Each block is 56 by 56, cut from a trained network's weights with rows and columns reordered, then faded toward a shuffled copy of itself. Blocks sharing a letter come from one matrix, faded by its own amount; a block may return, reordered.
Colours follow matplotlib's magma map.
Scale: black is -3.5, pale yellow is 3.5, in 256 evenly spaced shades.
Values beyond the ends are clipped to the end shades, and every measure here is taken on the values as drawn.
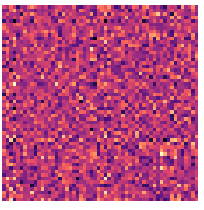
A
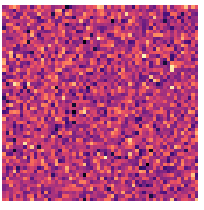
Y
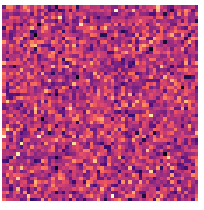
Y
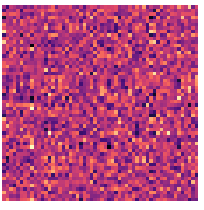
A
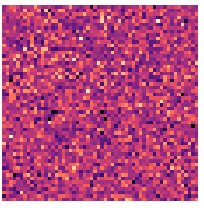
Y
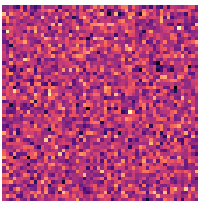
Y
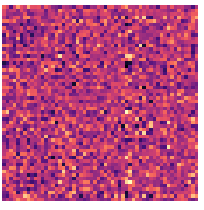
A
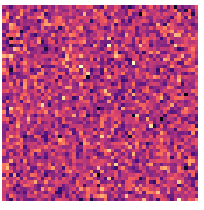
Y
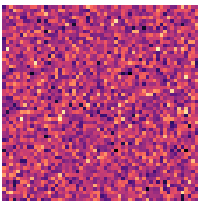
Y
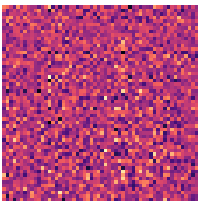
A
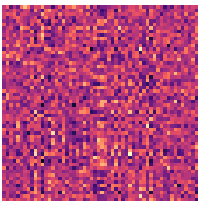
A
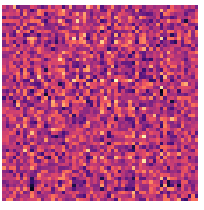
A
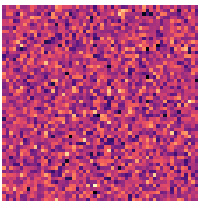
Y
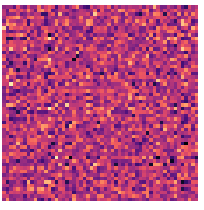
A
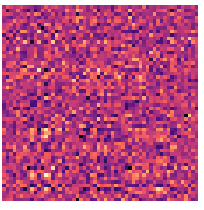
A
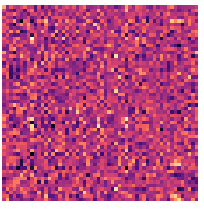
A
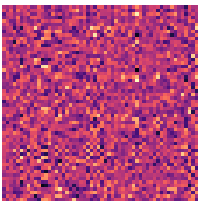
A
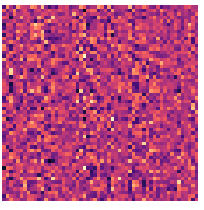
A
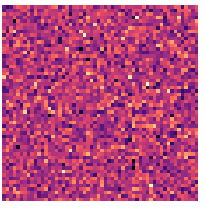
Y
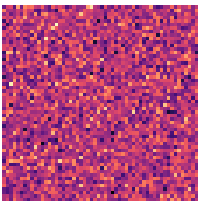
Y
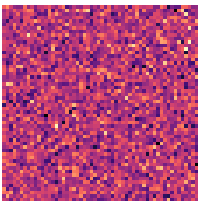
Y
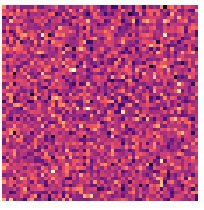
Y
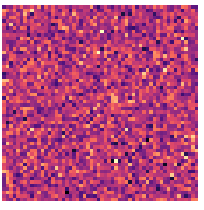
Y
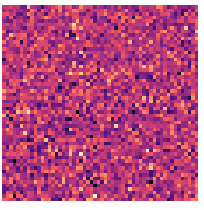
Y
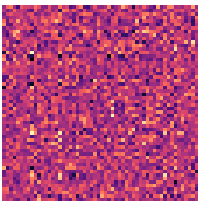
A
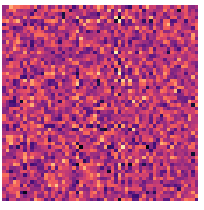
A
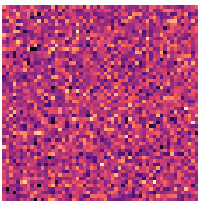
Y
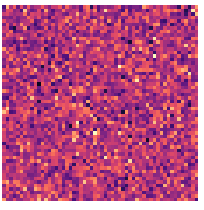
Y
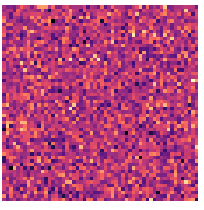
Y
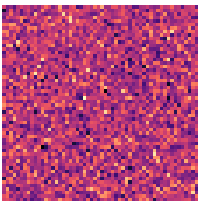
Y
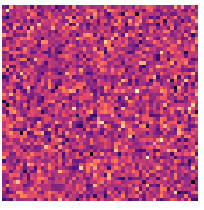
Y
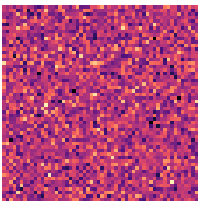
Y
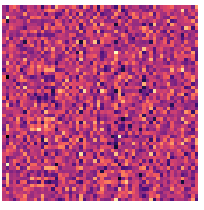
A
